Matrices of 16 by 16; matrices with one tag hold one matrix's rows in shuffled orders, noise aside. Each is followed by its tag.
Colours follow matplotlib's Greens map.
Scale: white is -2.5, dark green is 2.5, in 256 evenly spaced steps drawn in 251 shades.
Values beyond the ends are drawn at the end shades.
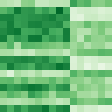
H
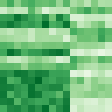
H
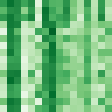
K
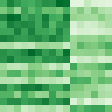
H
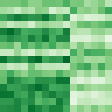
H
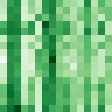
K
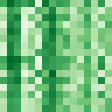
K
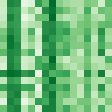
K
